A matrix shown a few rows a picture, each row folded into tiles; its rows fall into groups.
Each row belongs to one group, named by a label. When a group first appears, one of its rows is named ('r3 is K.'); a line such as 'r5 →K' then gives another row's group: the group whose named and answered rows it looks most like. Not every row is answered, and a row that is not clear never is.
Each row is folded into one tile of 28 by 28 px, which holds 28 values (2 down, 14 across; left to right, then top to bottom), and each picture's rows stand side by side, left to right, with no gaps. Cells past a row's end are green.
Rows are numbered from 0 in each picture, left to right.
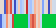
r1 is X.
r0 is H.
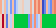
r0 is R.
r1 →H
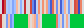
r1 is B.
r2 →B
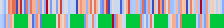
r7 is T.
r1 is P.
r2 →X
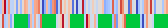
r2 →X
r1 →H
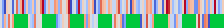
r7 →P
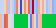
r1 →T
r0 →X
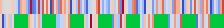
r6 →H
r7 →H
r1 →B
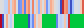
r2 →H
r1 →T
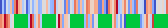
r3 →H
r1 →P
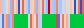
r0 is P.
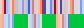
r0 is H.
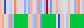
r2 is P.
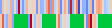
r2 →B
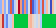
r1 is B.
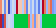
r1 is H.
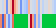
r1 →R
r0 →T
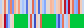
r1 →R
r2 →T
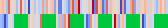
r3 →T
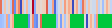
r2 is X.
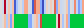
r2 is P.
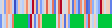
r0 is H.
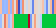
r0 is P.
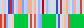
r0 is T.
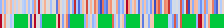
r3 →H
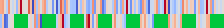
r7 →B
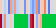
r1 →P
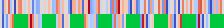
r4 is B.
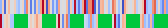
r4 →R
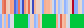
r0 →H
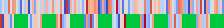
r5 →T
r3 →H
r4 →R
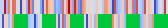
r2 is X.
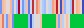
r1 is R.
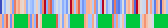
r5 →X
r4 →B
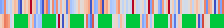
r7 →T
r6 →R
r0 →X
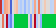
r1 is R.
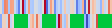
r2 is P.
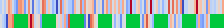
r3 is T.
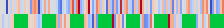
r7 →H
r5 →R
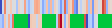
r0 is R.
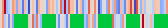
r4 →B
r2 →T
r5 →P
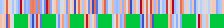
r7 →P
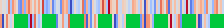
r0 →T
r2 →H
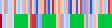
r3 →B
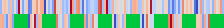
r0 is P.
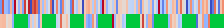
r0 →B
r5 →P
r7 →H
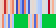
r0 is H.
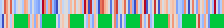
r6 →X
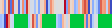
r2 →T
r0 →T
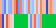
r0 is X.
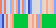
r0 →T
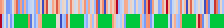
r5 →T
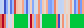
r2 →T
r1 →P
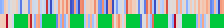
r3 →H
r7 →H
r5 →H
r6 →T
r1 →P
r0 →X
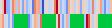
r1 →H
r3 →P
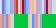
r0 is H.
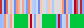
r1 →R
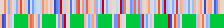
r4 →T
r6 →T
